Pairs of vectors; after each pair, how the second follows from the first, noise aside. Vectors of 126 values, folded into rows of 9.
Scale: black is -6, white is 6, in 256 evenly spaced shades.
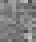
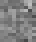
wrapped around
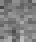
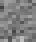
sign-scrambled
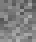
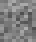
wrapped around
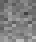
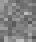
sign-scrambled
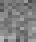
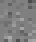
partly zeroed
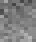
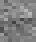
wrapped around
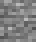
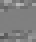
partly zeroed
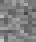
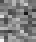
scaled up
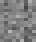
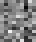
scaled up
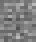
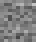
sign-scrambled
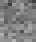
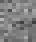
wrapped around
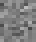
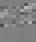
partly zeroed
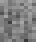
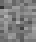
wrapped around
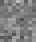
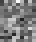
scaled up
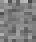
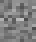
wrapped around
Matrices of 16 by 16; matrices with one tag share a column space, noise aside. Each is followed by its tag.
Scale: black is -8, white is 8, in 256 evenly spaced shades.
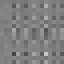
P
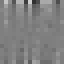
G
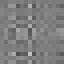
P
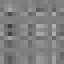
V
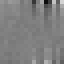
G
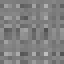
P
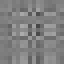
V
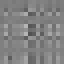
V
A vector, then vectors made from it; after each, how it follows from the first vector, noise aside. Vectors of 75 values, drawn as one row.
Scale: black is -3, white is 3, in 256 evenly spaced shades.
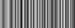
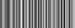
negated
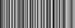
reversed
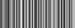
negated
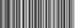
negated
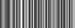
negated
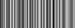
reversed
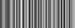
negated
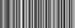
negated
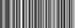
negated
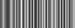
negated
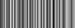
reversed
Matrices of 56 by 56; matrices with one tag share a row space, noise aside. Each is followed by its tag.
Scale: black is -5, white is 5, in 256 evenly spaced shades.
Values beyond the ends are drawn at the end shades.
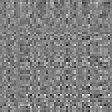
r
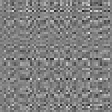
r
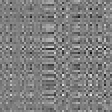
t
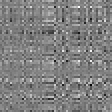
t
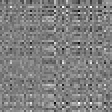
t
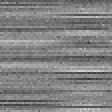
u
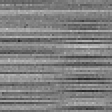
u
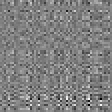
r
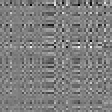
t
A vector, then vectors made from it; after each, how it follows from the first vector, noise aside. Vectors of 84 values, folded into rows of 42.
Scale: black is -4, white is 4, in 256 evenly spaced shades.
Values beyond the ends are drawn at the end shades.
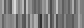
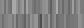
shrunk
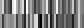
scaled up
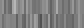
shrunk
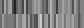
negated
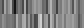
negated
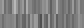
shrunk
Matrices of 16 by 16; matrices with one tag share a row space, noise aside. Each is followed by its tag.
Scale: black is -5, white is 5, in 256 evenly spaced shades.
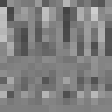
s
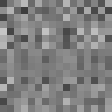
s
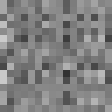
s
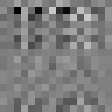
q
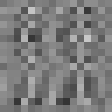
q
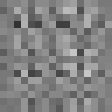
q
